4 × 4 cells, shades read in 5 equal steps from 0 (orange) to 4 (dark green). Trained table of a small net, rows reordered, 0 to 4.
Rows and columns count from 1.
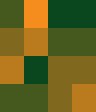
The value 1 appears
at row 2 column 2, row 3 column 1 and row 4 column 4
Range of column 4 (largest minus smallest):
3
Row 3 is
1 4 2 2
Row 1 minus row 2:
1 -1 1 1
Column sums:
9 8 11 10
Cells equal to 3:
5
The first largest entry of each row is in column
3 3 2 1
